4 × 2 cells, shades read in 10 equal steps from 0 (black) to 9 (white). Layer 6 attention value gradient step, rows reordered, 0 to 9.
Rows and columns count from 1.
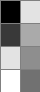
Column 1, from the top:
0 2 8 9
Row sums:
8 8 13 13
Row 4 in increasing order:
4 9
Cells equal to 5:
1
